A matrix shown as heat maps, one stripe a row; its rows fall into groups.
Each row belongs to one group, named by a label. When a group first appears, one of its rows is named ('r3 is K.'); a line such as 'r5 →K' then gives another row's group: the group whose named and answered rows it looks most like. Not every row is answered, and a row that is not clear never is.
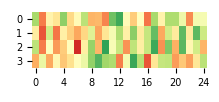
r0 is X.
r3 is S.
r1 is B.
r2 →B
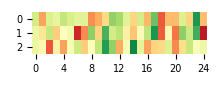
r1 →B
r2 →S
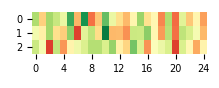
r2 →S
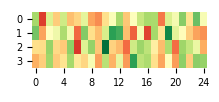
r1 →X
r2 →B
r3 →B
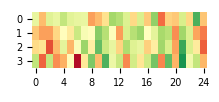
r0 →X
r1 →S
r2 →S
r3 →B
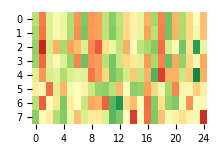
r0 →X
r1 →X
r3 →X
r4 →X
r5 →S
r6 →X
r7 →X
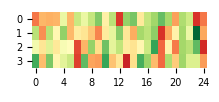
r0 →S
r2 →B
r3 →B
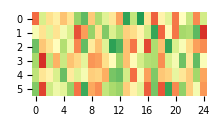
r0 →S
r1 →B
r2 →X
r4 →X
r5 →X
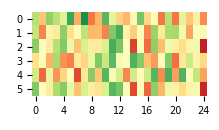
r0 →X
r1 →X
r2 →X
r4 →B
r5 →X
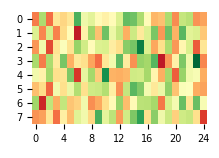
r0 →S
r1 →B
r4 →B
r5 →S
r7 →S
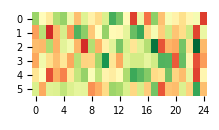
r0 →X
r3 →S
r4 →S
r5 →X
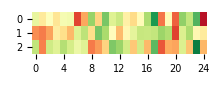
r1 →S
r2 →X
